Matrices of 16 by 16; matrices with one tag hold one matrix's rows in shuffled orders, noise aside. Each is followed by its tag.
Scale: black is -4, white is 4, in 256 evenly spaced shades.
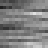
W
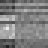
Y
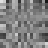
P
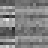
Y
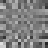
P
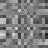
P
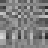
P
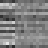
Y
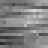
W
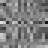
P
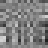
P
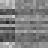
Y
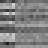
Y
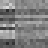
Y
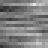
W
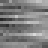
W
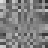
P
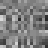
P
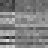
Y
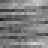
W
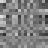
P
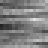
W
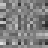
P
